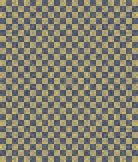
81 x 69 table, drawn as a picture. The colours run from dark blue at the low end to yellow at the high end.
No overall slope runs across the table. Its left and right halves mirror each other, and so do its top and bottom. A checkerboard runs through the table. No seam splits the table. On average the colour sits 50% of the way up the scale.
